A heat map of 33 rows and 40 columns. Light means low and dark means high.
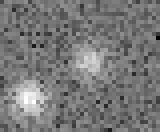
Dips: two. Average level on the scale: 50%. Mirror symmetry: none. Ninth with the lowest average: bottom left.
